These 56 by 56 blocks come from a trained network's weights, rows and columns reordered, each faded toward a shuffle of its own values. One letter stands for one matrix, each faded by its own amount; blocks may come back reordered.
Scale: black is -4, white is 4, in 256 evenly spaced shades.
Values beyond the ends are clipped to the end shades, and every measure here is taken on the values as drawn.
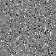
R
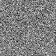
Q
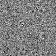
Q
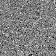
Q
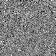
Q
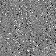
R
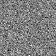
Q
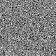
Q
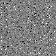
R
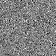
Q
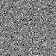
R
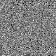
Q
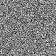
Q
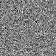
Q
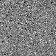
Q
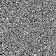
Q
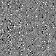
R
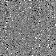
R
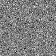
Q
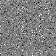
R
